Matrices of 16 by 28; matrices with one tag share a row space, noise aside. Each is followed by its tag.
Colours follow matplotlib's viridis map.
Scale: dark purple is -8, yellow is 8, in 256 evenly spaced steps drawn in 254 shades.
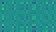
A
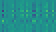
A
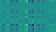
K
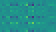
K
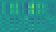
K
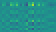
K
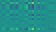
K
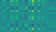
K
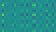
A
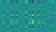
K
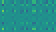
A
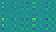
A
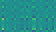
A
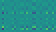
A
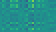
K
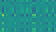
A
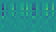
A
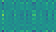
A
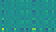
A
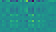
K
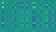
A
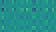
A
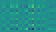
K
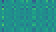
A
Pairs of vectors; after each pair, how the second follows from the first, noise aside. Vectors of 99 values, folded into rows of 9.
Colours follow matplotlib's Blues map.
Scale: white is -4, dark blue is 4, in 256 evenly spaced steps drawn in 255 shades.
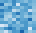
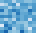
sign-scrambled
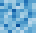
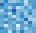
sign-scrambled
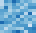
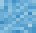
shrunk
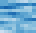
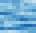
reversed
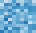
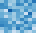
reversed
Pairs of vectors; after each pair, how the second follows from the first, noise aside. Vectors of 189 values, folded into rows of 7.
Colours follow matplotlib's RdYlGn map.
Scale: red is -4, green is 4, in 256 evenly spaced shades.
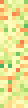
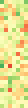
sign-scrambled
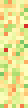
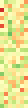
shuffled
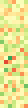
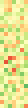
sign-scrambled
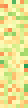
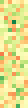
shuffled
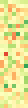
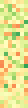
sign-scrambled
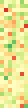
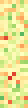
shuffled
